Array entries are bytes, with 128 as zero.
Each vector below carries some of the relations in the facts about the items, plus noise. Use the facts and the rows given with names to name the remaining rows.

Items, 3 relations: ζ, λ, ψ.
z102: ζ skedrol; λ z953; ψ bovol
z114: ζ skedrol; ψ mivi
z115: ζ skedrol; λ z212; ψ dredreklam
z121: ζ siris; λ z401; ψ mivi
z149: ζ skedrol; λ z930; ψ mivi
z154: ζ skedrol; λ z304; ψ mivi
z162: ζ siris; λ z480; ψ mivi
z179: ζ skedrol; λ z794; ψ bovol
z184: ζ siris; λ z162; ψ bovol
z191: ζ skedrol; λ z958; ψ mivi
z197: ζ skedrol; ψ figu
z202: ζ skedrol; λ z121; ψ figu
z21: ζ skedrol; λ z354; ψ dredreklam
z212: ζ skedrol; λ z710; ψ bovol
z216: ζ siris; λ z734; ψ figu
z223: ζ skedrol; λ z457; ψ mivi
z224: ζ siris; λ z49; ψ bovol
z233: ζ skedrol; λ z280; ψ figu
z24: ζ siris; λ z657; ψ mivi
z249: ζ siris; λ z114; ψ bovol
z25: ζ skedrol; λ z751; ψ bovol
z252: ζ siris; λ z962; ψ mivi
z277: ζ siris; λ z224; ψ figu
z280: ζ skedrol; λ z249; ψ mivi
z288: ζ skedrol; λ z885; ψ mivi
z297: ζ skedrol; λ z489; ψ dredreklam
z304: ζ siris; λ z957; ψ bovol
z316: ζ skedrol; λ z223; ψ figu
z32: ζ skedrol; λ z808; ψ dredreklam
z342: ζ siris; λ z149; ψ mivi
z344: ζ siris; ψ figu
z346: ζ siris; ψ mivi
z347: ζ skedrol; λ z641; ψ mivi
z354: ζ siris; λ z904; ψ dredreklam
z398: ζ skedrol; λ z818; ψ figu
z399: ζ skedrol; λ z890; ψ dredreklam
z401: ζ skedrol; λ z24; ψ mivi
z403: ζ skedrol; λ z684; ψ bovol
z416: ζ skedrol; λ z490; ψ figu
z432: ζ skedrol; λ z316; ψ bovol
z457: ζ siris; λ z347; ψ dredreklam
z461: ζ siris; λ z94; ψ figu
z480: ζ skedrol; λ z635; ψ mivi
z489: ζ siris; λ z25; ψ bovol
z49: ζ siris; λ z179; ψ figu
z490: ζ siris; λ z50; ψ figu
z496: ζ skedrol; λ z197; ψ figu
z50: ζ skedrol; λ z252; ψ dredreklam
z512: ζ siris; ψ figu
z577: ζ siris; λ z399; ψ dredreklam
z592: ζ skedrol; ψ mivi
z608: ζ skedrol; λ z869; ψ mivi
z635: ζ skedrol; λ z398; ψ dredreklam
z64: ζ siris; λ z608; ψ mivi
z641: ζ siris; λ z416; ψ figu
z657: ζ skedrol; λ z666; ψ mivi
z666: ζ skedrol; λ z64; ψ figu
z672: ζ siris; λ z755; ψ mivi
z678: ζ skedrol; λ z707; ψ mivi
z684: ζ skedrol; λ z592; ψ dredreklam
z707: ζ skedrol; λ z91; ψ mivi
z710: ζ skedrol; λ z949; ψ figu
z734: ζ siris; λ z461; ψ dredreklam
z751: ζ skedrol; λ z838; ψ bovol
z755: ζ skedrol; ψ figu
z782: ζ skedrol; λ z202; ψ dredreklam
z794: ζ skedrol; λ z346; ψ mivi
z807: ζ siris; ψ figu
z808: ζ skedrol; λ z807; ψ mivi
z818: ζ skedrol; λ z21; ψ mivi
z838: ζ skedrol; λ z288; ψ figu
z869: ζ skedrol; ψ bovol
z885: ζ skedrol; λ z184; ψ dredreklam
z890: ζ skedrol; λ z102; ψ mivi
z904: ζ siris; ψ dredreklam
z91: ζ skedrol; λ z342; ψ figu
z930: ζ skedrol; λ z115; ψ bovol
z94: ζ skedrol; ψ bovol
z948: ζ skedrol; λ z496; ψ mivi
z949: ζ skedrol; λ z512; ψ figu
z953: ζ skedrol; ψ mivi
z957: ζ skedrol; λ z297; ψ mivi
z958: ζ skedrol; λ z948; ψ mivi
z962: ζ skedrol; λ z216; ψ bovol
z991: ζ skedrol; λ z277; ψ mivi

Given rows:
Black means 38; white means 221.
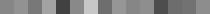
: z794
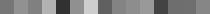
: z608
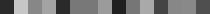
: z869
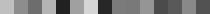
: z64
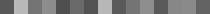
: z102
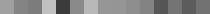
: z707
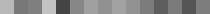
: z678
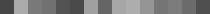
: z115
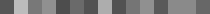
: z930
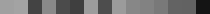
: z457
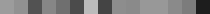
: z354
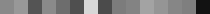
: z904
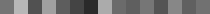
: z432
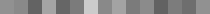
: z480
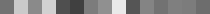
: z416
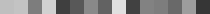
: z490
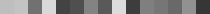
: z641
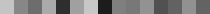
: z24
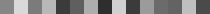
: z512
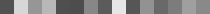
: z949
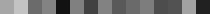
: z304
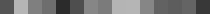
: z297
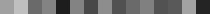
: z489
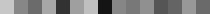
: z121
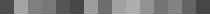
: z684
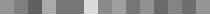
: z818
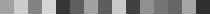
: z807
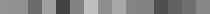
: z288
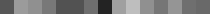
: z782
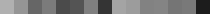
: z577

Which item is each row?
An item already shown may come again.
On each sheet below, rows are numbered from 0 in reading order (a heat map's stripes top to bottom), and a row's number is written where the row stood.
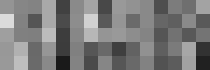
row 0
z191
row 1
z162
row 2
z707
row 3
z224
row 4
z489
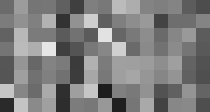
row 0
z32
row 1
z608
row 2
z962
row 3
z91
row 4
z21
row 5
z635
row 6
z24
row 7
z869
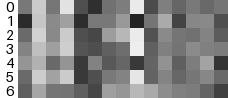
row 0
z316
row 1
z869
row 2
z755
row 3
z233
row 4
z224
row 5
z838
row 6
z50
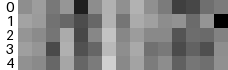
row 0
z957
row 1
z734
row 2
z149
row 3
z223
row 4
z480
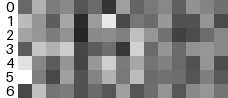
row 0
z403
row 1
z346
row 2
z154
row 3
z202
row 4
z252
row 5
z672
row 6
z212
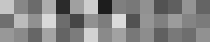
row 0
z24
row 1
z398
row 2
z480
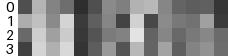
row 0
z297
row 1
z344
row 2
z838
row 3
z197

